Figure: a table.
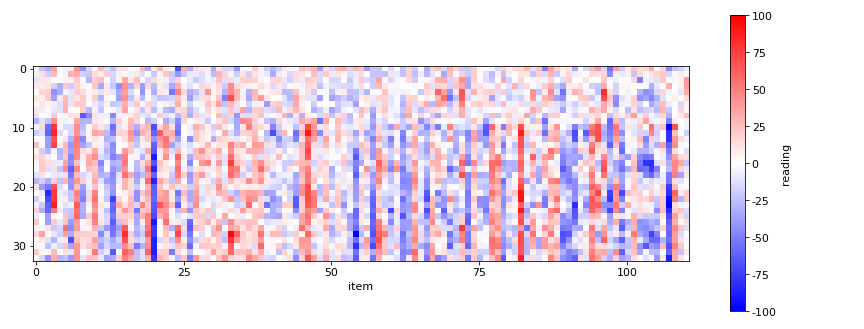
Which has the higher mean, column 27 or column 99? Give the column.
27
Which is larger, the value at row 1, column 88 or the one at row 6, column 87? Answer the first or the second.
the second
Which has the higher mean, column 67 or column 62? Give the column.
67
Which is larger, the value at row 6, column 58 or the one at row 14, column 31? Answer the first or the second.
the second
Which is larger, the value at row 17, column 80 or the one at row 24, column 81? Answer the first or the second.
the second
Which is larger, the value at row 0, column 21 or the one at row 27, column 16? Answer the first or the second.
the first
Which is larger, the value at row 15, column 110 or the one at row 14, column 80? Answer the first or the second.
the first
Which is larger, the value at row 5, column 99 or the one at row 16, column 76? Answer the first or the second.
the second
